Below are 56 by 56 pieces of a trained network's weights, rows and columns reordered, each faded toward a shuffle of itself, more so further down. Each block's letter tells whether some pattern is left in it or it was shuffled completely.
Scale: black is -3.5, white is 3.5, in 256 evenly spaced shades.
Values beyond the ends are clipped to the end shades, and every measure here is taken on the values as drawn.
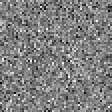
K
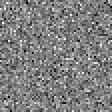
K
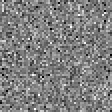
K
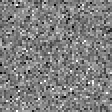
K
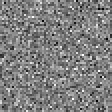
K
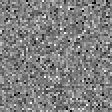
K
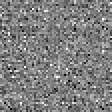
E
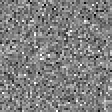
K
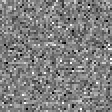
K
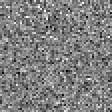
K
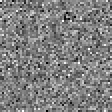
K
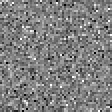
K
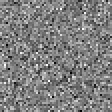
K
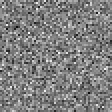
E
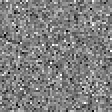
K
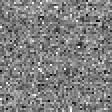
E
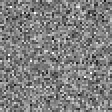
E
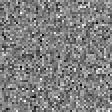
E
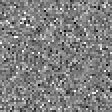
K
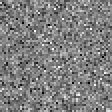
K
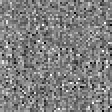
E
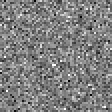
K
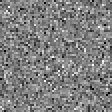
K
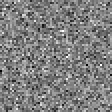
K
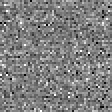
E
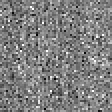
E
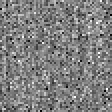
E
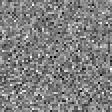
K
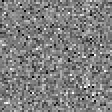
K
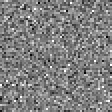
K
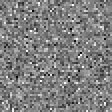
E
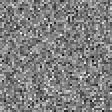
K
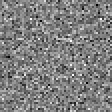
E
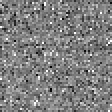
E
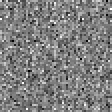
E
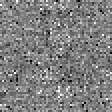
E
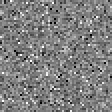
K
